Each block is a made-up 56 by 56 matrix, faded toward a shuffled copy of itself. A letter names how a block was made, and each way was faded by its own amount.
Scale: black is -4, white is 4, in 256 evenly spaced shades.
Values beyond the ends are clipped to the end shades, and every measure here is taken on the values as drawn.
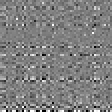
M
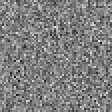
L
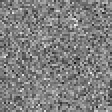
L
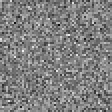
L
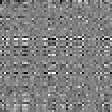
M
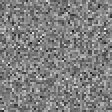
L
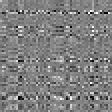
M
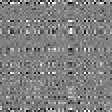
M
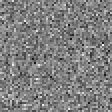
L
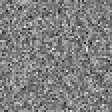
L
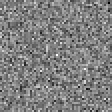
L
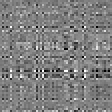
M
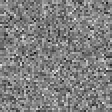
L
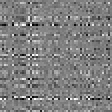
M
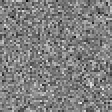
L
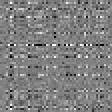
M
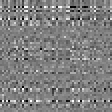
M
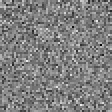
L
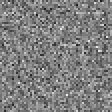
L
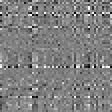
M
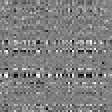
M
